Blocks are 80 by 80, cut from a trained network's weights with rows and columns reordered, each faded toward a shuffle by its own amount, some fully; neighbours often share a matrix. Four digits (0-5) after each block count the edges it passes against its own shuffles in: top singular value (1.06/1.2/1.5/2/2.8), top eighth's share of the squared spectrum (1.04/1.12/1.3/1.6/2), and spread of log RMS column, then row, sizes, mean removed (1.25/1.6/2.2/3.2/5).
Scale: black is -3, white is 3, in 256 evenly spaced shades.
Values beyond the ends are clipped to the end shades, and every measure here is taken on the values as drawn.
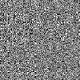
3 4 2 2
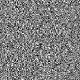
3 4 2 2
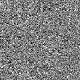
3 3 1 1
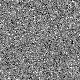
0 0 0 0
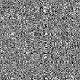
3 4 2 2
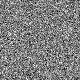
1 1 0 0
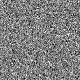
2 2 0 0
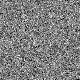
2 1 0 0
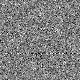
2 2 0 1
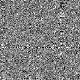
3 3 2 2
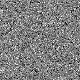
2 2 0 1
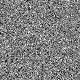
0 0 0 0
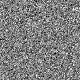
2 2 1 0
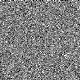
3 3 1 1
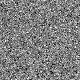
1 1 0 0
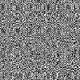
4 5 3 2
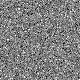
0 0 0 0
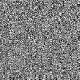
3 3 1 2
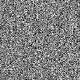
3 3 1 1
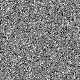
0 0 0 0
